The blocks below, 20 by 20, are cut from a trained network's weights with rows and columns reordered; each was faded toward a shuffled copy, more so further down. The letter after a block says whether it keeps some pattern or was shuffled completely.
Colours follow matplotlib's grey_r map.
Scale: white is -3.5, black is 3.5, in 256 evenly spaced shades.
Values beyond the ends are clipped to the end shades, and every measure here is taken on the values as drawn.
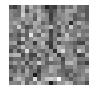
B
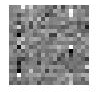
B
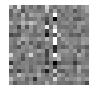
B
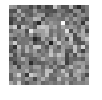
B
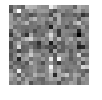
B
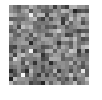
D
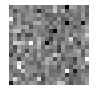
D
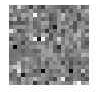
D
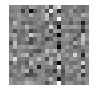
B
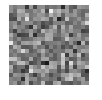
D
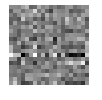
B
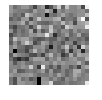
D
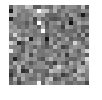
D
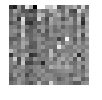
B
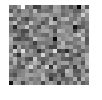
B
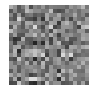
B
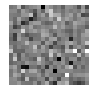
D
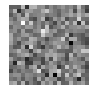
D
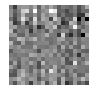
B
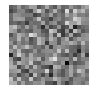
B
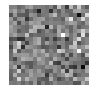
D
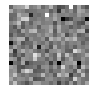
D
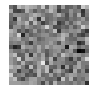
D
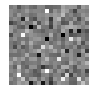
D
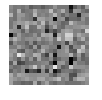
B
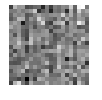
B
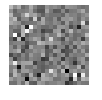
D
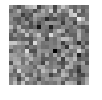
D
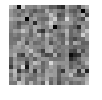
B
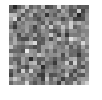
D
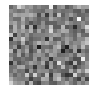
B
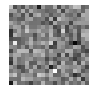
B
